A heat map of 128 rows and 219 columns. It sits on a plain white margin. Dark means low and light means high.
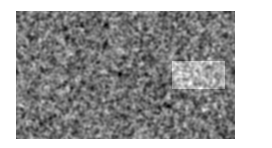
Grain: blotchy. Ninth with the highest average: middle right. Slope: none. Odd patch: higher, in the middle right.
